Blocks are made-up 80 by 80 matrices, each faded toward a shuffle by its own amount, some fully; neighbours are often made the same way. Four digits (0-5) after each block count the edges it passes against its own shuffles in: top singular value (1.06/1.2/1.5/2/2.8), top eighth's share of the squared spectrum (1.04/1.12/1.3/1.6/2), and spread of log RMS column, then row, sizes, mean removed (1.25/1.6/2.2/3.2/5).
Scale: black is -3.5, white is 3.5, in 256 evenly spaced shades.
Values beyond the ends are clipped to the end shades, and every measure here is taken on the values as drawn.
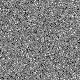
0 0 0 0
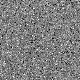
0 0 0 0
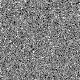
0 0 0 0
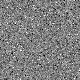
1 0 0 0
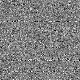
1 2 0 3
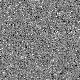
0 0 0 0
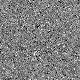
0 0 0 1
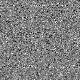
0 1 0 2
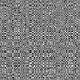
5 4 4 3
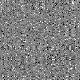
4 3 1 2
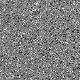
3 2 1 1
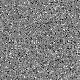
3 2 0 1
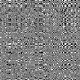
5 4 3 3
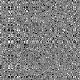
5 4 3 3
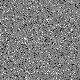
2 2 1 0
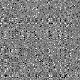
4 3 2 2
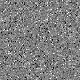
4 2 1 0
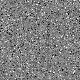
1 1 0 0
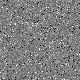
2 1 0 0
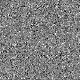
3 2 0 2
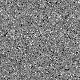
1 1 0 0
